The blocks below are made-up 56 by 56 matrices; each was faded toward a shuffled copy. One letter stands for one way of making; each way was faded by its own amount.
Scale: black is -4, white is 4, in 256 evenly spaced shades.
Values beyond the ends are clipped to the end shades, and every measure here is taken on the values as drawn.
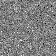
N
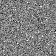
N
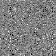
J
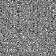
J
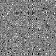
J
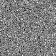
N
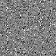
J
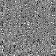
J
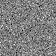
N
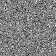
N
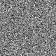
N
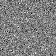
N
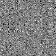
J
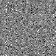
J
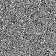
N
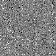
J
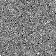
N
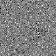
J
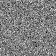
N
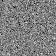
N
